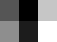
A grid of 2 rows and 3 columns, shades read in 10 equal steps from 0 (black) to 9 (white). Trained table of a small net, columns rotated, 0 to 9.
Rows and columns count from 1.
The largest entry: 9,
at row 2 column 3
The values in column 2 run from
0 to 1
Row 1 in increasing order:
0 3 7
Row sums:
10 15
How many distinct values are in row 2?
3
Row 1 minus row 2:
-2 -1 -2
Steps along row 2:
down up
